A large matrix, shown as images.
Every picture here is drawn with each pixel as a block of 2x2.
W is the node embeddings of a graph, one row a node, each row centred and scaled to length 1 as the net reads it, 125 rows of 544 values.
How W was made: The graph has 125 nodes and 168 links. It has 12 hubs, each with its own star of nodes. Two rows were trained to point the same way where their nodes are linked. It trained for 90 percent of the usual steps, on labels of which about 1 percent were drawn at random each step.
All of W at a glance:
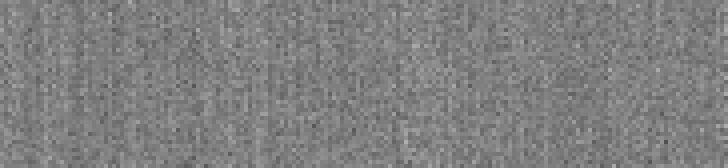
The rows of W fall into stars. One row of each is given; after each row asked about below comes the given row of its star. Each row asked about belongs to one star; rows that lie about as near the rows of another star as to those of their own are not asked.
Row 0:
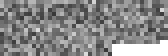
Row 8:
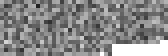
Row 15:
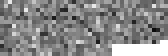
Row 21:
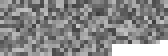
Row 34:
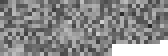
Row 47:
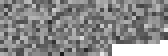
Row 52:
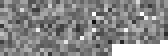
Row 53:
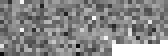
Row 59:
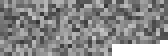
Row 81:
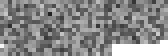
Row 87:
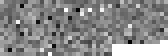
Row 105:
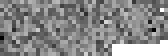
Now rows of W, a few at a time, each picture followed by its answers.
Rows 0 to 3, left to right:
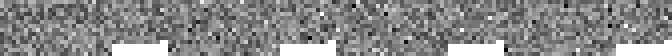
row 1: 15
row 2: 52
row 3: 105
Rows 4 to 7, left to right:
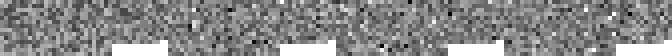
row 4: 87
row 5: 15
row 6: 15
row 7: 21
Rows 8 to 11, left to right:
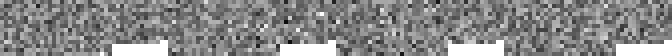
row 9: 59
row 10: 53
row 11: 53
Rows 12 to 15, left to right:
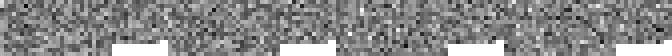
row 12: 87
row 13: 8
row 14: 15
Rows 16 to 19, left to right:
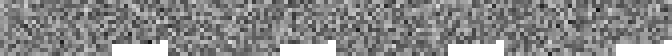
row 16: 21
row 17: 34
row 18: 15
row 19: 87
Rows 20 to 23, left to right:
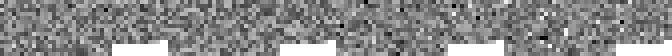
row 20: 47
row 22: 21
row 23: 81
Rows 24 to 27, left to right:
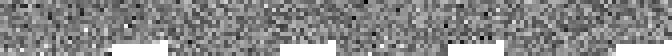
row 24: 87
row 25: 53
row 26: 8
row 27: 105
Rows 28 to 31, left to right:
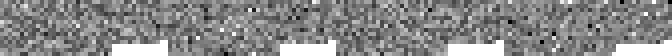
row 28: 21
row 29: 0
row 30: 81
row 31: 34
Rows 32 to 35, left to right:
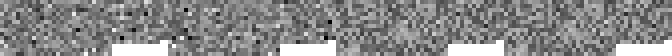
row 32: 0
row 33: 81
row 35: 34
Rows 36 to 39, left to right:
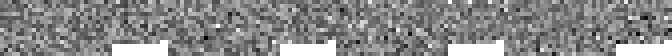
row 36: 8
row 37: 81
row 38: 15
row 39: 8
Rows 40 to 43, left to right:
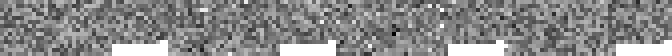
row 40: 34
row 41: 8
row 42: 105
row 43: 81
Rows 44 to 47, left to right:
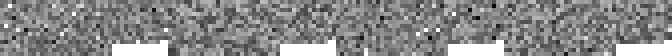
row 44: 47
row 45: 15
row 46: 21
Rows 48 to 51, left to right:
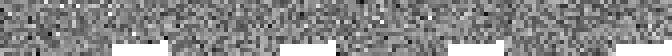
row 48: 105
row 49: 87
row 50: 53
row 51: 53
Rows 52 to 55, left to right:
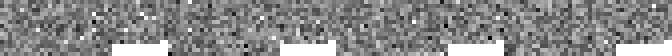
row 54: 8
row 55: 15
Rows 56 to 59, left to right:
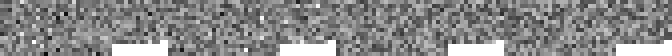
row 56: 53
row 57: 53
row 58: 52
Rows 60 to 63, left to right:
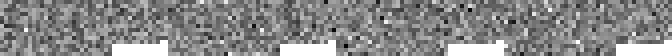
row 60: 87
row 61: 8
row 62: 21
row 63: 53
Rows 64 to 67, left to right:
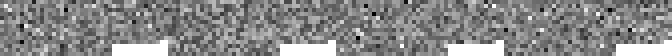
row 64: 15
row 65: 53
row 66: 34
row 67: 52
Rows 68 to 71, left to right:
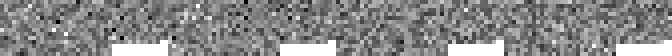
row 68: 0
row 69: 0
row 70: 15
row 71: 0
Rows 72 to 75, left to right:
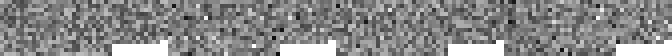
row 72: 8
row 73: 0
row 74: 59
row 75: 53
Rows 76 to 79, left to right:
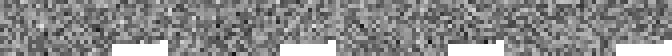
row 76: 47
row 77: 52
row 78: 47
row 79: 0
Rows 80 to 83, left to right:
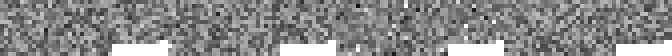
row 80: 52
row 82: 87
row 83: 47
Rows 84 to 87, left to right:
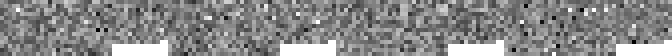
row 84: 53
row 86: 8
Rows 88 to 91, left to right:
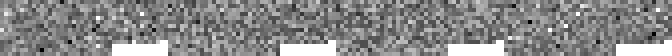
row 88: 52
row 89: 8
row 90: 59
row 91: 47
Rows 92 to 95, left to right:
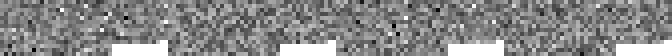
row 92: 21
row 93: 52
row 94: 87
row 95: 34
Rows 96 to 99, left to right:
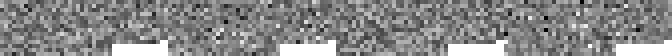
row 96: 105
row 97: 0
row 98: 105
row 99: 0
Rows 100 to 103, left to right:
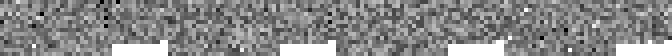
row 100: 105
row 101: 81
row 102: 15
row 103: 81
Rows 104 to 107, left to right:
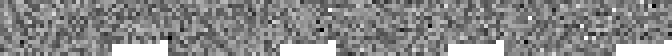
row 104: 52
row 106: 105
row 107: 52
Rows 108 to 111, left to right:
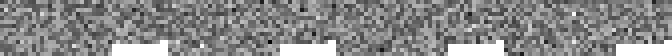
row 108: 21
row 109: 59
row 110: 52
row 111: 105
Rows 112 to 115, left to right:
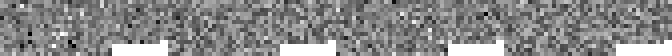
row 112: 87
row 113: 59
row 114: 8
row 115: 53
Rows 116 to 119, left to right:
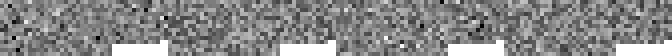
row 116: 47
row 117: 81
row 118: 8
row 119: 59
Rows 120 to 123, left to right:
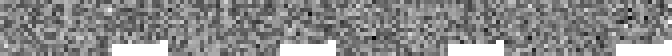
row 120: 0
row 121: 21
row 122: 81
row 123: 21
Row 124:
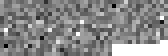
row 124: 81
